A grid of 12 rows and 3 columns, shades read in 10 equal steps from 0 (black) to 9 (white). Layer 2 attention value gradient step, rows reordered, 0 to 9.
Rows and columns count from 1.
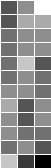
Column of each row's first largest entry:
3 2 2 2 2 2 1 1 1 1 2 1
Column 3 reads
9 6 5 5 3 4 4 5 5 4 3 0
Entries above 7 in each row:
1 0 0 0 0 0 0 0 0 0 0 0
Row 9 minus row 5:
1 -4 2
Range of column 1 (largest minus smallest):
4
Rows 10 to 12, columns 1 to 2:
5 4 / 4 5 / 7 2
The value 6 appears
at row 2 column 2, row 2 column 3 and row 8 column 1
